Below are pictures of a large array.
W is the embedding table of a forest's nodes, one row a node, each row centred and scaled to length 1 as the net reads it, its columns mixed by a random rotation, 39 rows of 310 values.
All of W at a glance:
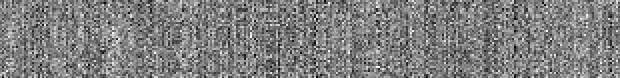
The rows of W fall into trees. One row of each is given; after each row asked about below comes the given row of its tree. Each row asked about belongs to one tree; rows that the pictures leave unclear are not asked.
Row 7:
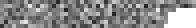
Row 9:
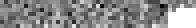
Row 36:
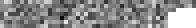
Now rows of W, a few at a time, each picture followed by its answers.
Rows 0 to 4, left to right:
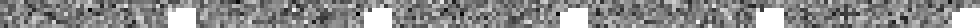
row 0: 9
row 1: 9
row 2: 36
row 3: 9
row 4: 36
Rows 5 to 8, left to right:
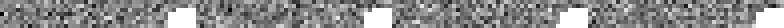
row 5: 36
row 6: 9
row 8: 7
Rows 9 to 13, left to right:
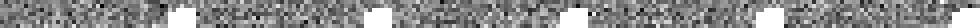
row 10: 36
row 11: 7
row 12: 36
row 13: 7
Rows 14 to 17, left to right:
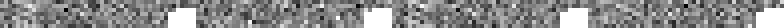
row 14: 7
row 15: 9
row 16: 7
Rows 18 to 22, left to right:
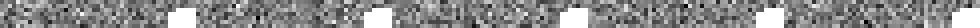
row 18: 7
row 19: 36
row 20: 7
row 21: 7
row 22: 7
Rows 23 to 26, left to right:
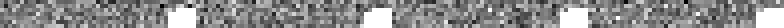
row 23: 9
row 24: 7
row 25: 9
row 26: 9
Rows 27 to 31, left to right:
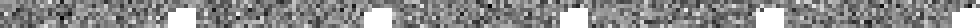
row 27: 36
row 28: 36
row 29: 7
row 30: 9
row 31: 7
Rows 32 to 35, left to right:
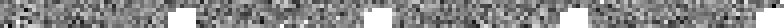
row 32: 7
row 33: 9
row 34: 7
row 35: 7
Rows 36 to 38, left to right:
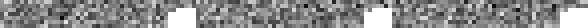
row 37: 9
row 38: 9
